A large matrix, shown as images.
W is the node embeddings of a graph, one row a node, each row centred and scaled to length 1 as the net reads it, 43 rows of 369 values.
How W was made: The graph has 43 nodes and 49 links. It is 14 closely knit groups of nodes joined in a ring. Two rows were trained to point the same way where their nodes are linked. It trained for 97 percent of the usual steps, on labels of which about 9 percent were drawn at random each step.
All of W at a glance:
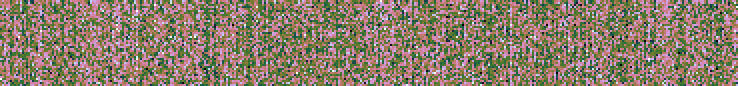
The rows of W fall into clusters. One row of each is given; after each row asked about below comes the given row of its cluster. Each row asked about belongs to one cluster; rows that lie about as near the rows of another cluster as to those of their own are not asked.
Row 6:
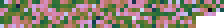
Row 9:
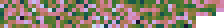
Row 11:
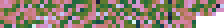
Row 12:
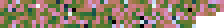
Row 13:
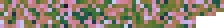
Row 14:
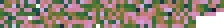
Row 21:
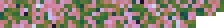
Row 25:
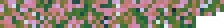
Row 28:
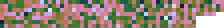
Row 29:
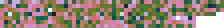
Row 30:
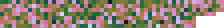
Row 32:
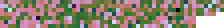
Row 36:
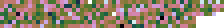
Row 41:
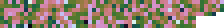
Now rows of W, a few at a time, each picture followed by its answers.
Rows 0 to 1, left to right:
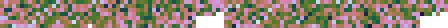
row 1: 21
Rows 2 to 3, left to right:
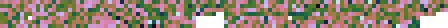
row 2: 29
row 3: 14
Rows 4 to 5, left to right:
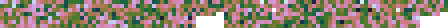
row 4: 29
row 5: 21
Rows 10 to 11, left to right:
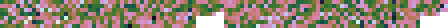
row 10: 14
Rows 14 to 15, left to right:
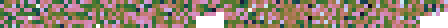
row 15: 28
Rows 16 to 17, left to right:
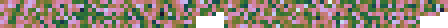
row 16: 25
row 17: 28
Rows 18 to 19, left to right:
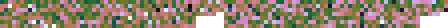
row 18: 30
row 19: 13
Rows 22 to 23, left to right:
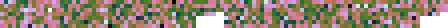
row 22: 32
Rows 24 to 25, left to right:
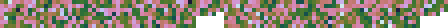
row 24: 25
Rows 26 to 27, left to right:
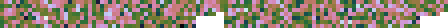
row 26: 41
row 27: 41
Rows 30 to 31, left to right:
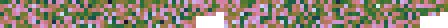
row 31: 32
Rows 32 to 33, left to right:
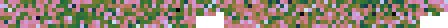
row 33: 9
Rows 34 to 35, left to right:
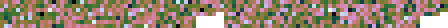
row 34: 36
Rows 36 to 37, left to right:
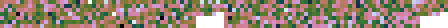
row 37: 13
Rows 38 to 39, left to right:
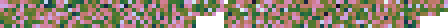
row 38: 11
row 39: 12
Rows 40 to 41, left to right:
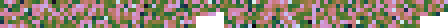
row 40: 6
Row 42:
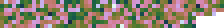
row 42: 41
